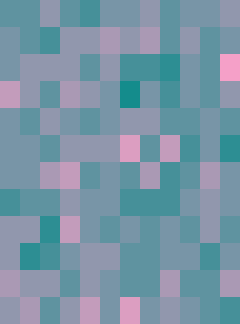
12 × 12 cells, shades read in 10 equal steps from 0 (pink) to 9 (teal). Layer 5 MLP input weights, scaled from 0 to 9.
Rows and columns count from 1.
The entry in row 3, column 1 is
5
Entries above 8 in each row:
0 0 0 1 0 0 0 0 0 0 0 0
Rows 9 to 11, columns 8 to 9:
6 5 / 6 5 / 6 3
